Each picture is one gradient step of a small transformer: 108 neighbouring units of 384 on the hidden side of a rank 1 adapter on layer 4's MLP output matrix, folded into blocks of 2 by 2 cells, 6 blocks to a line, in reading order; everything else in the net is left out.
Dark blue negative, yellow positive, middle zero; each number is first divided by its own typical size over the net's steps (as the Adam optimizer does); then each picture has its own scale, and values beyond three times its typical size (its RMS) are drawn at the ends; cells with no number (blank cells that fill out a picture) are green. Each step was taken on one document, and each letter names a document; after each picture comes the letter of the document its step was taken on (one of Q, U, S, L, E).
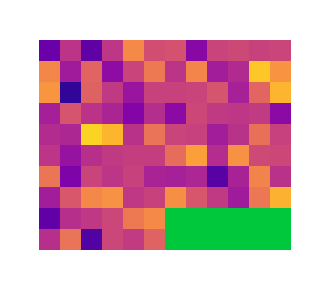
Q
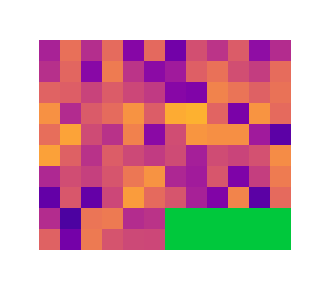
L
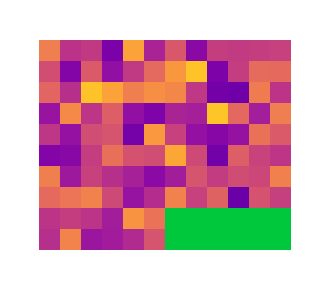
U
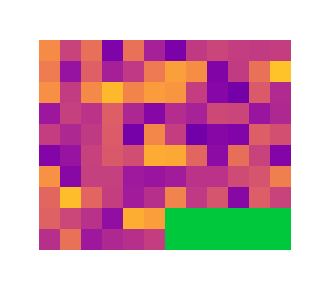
U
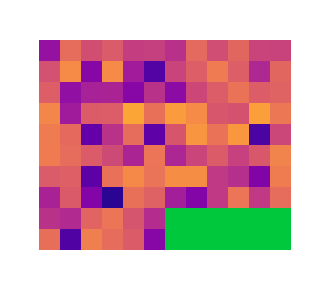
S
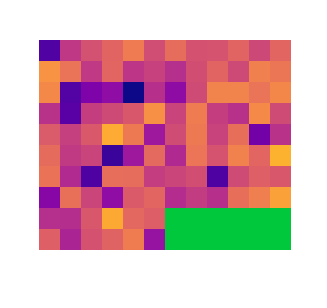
Q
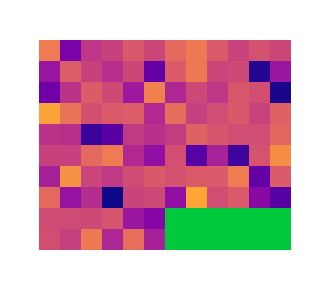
Q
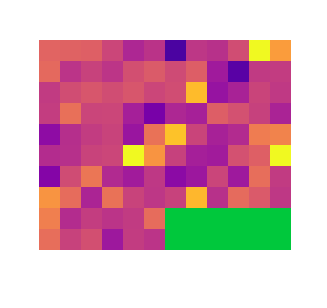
L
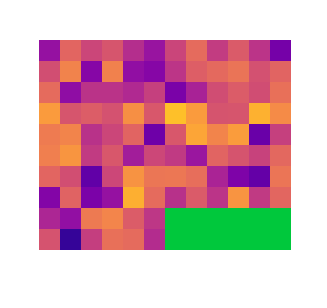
S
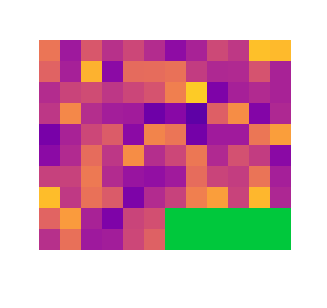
L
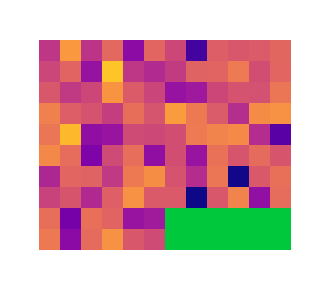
S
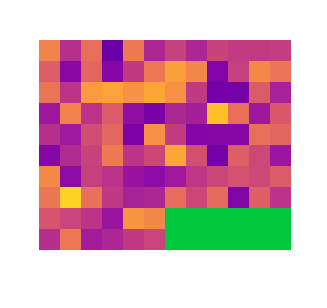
U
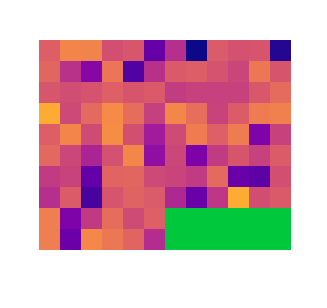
S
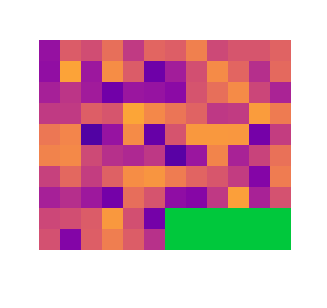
Q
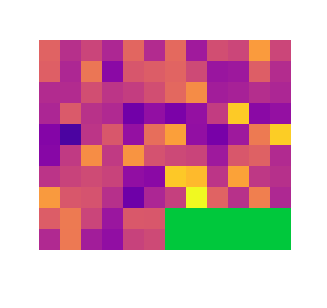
L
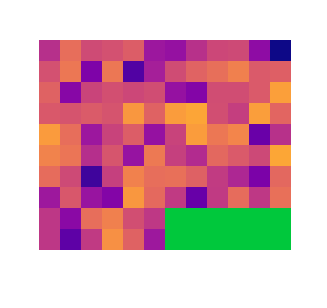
S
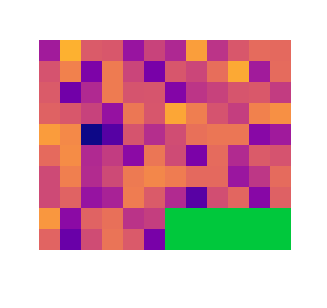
S
